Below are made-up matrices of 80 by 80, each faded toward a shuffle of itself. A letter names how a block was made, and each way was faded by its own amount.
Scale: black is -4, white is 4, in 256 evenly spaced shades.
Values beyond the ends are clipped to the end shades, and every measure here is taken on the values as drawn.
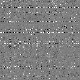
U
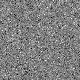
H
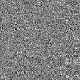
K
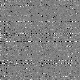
U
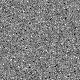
H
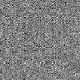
K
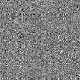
K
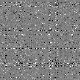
U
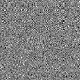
K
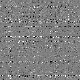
U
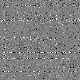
U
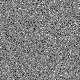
H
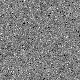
H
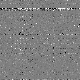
U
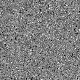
H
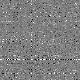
U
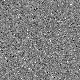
H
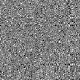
K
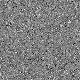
H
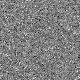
H
